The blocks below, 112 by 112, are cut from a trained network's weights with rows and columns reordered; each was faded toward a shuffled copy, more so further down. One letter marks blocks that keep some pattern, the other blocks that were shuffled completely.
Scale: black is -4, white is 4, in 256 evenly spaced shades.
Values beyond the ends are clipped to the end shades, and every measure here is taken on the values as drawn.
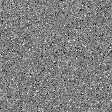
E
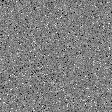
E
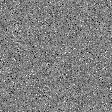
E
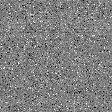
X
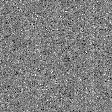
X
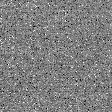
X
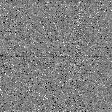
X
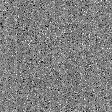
X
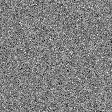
E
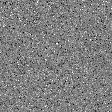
E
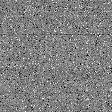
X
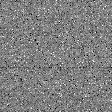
X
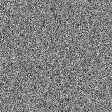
X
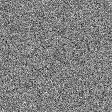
E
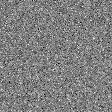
X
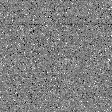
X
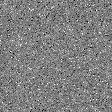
E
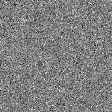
X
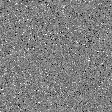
E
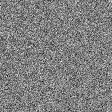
E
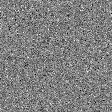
E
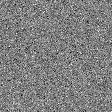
E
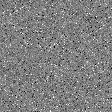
E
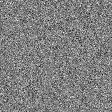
E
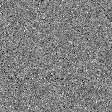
X
